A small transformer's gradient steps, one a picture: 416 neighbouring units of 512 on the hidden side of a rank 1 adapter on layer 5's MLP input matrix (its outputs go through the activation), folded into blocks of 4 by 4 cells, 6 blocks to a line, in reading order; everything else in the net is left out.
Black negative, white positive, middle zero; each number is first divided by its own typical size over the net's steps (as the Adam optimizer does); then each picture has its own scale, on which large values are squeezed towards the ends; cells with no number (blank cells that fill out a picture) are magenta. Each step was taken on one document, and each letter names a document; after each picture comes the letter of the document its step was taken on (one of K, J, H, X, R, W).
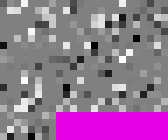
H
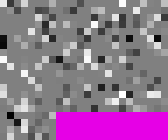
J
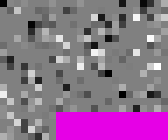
H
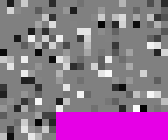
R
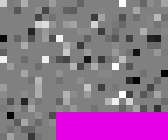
J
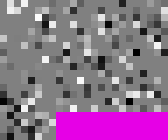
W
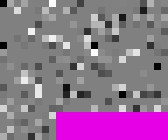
H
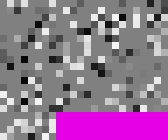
R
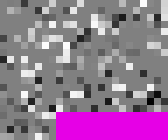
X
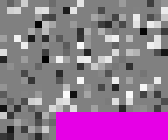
W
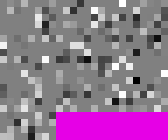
J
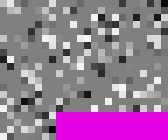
R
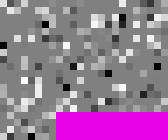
H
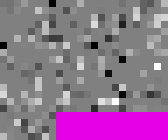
H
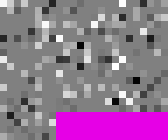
J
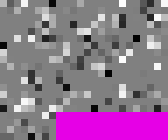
H
